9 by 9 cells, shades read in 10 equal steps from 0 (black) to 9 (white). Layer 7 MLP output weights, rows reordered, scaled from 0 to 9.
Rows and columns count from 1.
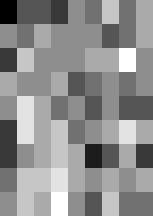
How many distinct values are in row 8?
5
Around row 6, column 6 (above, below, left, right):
3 1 4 6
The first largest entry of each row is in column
7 3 8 1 2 2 4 4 4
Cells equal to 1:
1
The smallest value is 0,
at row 1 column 1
